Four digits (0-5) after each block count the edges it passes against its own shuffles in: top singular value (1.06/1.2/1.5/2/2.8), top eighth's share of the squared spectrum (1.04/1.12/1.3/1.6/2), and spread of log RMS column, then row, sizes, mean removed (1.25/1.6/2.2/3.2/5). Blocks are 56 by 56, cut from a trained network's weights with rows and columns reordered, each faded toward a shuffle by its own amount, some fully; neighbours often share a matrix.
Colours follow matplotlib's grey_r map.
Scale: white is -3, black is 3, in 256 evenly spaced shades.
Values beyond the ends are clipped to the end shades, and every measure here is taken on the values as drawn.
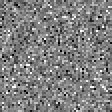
0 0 0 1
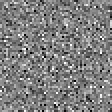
3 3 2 1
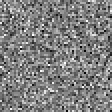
1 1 0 0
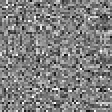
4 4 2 2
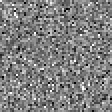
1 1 0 0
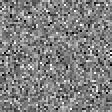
0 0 0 0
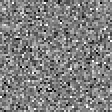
0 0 0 0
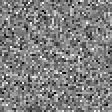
0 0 0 0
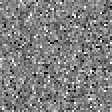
0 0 0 0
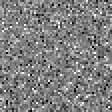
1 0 0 0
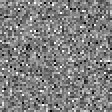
0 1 0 0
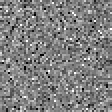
0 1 0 0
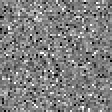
1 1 0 0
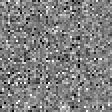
3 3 2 2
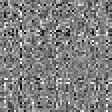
4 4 3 3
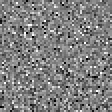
2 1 1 0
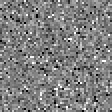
1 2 0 0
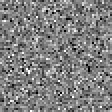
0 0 0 0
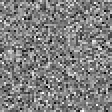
0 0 0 0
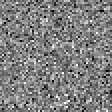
0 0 0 0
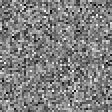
2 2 0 0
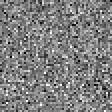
2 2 0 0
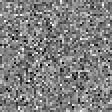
2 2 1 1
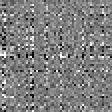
4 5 3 3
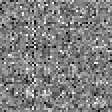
3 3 2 1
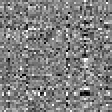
4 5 3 2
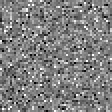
2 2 1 0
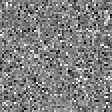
2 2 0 1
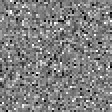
2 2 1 0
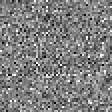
3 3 1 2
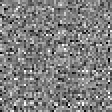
3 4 2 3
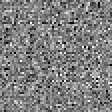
3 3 1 2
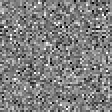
3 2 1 0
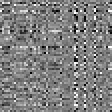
4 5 3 3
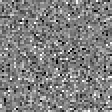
0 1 0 0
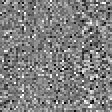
3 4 2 1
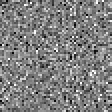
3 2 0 0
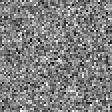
0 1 0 0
